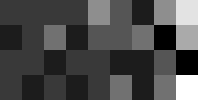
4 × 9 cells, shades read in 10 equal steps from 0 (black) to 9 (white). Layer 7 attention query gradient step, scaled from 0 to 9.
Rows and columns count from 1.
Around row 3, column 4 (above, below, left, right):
1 1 1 2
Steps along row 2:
up up down up same up down up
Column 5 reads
5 3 2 2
